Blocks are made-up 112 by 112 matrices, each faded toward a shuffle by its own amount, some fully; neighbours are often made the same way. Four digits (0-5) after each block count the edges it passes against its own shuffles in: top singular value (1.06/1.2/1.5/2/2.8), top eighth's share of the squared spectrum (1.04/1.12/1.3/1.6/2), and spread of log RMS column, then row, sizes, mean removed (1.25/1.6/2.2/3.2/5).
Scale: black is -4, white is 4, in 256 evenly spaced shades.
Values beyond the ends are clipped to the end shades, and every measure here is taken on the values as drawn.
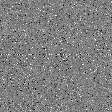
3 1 0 1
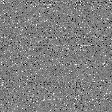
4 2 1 2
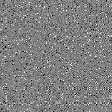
4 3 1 1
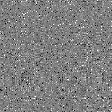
4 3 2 2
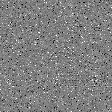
3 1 0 0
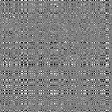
5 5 4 4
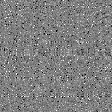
4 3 1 1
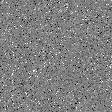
0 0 0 0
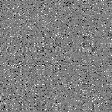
4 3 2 2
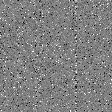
3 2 1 0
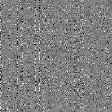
4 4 3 2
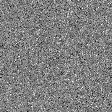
1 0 0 0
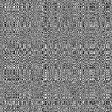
5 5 4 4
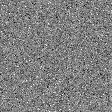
0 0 0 0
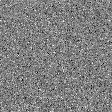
0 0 0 0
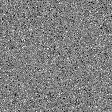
0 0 0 0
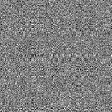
5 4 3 3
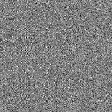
4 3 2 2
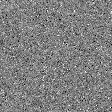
1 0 0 0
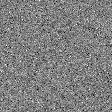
2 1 0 0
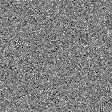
1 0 0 0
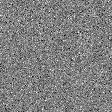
2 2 0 0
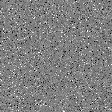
3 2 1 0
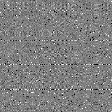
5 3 1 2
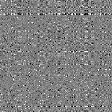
5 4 2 3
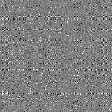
5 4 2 3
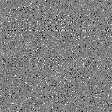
4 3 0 2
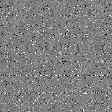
4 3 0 2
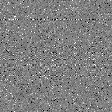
4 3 1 2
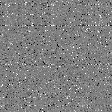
4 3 0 2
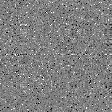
4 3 1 1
